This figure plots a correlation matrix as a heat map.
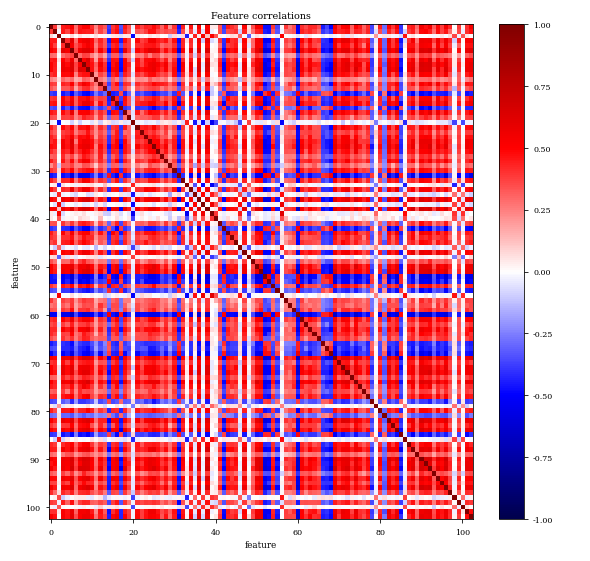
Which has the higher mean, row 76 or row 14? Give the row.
76
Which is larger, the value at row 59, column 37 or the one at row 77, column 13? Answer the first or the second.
the second
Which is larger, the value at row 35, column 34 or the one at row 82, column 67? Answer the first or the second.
the first
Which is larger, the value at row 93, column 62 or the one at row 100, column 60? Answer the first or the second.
the first
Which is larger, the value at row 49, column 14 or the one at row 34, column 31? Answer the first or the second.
the first
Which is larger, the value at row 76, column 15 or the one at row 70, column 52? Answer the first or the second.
the first
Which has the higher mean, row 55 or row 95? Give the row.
95
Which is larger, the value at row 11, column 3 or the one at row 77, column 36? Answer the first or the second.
the second
